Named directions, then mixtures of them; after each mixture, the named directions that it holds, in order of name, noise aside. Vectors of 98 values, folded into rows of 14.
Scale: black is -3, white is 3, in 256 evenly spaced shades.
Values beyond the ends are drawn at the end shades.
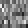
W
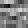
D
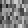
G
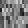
G, W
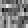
D, G, W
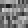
D, G, W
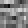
D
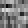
D, G, W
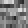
D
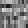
D, G, W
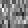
W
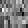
G, W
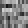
D, G, W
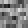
D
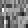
D, G, W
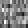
D, W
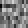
D, G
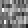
D, W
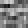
D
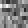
D, G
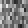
G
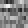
D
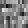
D, G, W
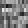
D, G, W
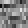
D, W
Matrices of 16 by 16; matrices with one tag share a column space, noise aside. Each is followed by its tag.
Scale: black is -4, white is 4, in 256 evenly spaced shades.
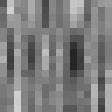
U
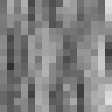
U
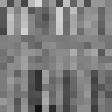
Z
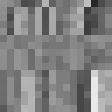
Z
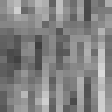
U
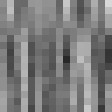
U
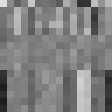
Z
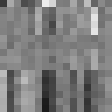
Z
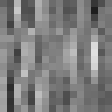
U
